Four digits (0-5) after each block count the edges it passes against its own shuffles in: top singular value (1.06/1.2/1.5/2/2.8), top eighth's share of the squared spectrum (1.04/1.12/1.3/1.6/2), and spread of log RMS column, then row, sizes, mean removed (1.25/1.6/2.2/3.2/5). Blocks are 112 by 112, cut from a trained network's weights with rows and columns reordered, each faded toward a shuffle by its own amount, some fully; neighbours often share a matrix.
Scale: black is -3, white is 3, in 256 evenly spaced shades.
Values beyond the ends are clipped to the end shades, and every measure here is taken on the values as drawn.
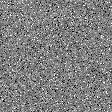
0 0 0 0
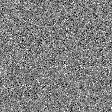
2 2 1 1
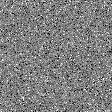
2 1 0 1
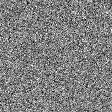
0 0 0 0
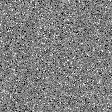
0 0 0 0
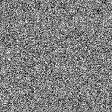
3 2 0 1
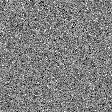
0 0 0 0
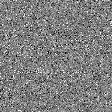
3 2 0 1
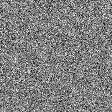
1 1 0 0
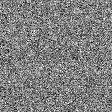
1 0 0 0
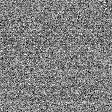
2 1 0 0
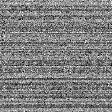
5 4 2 2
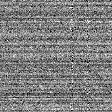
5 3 2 2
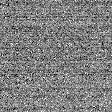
3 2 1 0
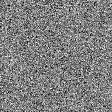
1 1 0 0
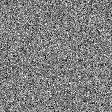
1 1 0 0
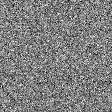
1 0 0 0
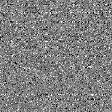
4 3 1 3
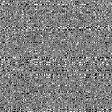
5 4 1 4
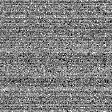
4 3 2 1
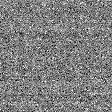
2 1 0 0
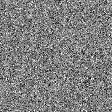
1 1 0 1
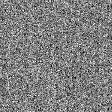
2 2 1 1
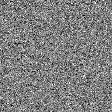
1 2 0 1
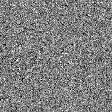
2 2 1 1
